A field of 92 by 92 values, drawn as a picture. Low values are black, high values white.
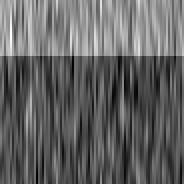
Average level on the scale: 40%. Seam: horizontal, 30% of the way down, the top part higher. Grain: streaks running down.
